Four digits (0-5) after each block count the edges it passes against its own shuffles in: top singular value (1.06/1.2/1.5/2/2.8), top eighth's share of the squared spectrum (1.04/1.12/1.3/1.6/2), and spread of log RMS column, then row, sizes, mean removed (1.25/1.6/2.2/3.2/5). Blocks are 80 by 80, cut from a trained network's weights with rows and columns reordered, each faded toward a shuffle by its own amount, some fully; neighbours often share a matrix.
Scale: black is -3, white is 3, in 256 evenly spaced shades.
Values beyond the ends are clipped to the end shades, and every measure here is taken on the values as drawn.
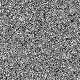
0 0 0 0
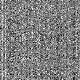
3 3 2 2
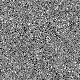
0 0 0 0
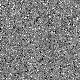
0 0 0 0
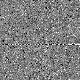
3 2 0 1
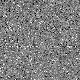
2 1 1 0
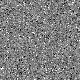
1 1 0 1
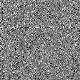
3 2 1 1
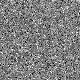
0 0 0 0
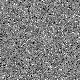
0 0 0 0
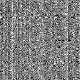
3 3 1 3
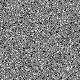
1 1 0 0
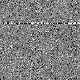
3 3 2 1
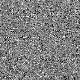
2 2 0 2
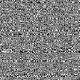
3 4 1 3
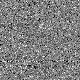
1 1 0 1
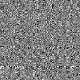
3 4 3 2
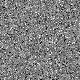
0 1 0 0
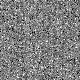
1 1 0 0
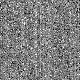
2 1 0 1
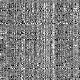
4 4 2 3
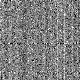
3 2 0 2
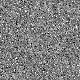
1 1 0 0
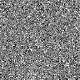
2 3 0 2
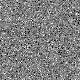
1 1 0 0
